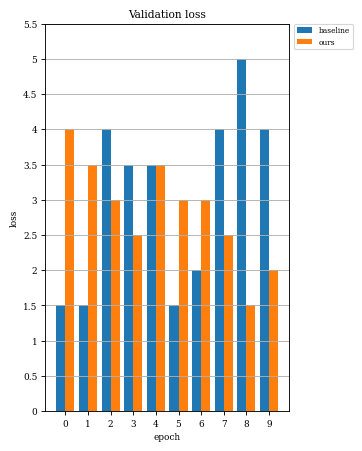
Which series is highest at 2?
baseline
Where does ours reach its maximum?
0
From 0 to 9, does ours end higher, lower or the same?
lower
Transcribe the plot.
Title: Validation loss
x-axis: epoch, ticks 0 1 2 3 4 5 6 7 8 9
y-axis: loss, ticks 0 0.5 1 1.5 2 2.5 3 3.5 4 4.5 5 5.5
Legend: baseline, ours
Values:
baseline: 1.5 1.5 4 3.5 3.5 1.5 2 4 5 4
ours: 4 3.5 3 2.5 3.5 3 3 2.5 1.5 2
